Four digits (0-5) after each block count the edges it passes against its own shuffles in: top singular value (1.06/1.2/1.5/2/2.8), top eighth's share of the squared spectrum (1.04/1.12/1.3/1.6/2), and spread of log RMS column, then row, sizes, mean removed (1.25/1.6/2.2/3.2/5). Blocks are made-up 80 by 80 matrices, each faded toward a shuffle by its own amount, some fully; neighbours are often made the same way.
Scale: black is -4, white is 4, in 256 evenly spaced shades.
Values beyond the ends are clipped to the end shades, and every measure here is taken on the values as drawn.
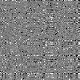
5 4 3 3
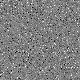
2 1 0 0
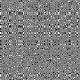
5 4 3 3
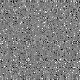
4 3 1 2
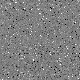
2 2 0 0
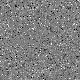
2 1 0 0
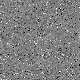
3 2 0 0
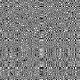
5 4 3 3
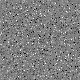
1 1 0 0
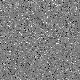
2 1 0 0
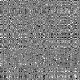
5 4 3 3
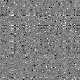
4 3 1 2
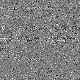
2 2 0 2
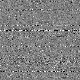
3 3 0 3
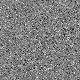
0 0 0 0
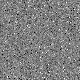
0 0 0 0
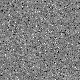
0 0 0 0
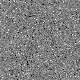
0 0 0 0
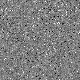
1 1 0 1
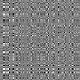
5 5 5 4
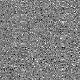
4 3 1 2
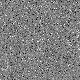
1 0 0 0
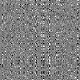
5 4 3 2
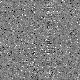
3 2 1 0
